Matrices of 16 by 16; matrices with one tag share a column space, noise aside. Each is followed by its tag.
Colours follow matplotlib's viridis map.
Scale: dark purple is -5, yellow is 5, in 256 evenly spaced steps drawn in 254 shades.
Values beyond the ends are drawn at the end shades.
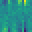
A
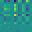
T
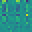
T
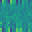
A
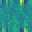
A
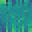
A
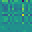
T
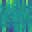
A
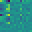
T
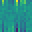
A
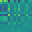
T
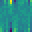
A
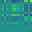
T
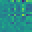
T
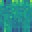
A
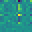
T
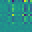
T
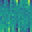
A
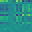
T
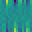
A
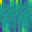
A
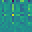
T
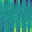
A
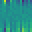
A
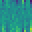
A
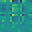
T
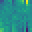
A
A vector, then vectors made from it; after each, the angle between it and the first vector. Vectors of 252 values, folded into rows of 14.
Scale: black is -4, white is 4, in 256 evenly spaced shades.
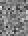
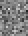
nearly opposite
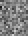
nearly opposite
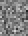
nearly opposite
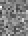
nearly parallel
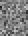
nearly opposite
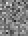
orthogonal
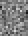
nearly opposite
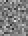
orthogonal
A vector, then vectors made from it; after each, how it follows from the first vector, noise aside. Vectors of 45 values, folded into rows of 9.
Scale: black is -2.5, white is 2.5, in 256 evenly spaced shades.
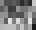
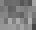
shrunk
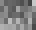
shrunk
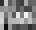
wrapped around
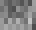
shrunk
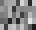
sign-scrambled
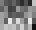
copied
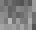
shrunk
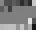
partly zeroed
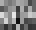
wrapped around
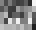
copied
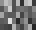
sign-scrambled
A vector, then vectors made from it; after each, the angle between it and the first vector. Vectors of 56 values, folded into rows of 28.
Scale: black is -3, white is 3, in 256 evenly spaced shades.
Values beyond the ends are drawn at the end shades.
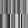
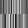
partly opposed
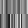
nearly parallel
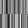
nearly parallel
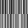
orthogonal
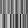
nearly opposite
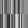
nearly parallel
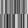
partly aligned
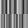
orthogonal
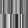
nearly opposite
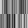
partly aligned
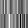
partly opposed
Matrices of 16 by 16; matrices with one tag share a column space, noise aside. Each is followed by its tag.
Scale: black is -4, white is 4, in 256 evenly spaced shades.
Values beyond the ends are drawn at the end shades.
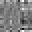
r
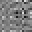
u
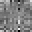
r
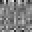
r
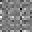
u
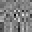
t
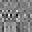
t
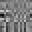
t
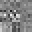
t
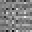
u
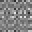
u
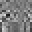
t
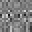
t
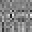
t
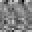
r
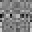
t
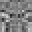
t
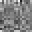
r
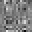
r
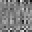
r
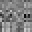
t
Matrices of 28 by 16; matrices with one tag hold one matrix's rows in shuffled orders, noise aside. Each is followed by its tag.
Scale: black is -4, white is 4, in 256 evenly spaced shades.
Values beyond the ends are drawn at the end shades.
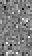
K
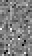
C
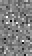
K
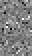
K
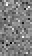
K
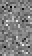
K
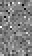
C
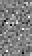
K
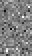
K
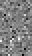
C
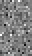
C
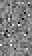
C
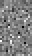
C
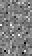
C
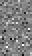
K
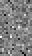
C
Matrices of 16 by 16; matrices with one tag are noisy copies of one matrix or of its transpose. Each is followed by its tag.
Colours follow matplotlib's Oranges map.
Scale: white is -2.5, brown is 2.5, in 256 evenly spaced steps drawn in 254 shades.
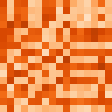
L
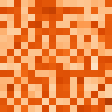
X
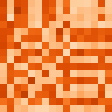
L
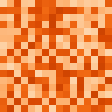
X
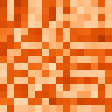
L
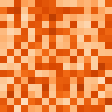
X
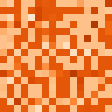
X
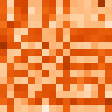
L
